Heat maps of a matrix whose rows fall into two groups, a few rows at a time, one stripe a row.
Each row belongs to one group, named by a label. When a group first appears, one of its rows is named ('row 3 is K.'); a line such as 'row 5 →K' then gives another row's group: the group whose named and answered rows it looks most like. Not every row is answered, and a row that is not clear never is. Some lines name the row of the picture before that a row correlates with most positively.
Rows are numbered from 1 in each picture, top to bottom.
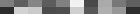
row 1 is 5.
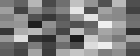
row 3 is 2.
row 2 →5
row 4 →2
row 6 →2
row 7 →2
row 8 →5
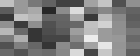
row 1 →2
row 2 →5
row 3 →5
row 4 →2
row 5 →2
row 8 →5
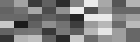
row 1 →2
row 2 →5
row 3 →2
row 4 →2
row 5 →2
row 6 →5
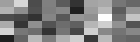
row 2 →2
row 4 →2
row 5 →2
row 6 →5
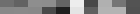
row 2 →5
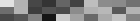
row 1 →2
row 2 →2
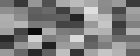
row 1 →5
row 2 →2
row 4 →2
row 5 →2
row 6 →5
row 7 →5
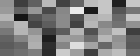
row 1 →2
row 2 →5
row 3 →2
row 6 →5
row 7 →5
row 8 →5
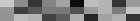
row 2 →2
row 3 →5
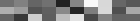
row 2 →2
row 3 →5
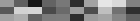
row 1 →2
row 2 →5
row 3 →2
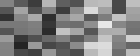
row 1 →2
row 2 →2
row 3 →5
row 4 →2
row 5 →5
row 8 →2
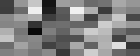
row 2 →5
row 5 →2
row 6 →2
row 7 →5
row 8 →2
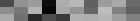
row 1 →5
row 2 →5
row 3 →2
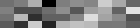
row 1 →5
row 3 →2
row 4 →5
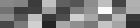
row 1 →2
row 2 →2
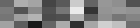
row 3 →5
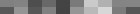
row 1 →2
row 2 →2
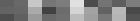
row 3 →5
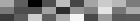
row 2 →2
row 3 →5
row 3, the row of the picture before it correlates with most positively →1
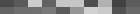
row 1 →5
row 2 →2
